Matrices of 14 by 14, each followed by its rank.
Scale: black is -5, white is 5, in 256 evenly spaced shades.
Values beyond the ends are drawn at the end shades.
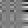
one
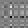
one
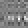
two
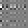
one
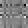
two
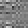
two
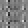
two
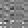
two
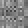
two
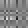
one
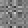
two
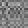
two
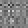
two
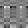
one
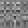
two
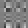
one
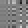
one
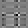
one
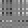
one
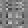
two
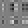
one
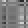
one
